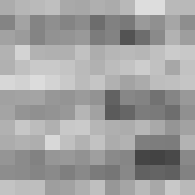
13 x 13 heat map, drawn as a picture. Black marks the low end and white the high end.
The ninth with the lowest average is the bottom right. The grain runs across in streaks. An odd patch, lower than its surroundings, sits in the bottom right. Horizontal stripes repeat 3 times down the table.
